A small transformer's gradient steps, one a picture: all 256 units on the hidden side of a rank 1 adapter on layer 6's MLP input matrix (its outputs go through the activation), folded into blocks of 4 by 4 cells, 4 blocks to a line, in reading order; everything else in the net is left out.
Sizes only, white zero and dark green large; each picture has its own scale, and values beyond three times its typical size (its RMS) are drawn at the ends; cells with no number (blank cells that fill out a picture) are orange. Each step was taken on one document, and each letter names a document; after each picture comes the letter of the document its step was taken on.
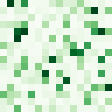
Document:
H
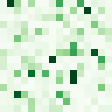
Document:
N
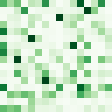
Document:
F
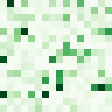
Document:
H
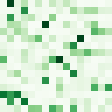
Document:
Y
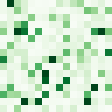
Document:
H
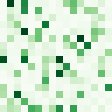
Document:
Y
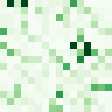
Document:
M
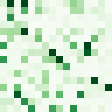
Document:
Y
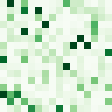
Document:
Y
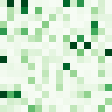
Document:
Y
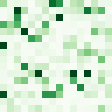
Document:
F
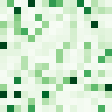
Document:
F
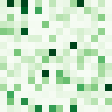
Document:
M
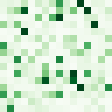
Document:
F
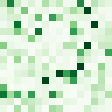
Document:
F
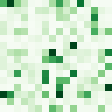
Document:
M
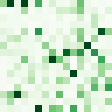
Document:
M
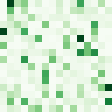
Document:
Y
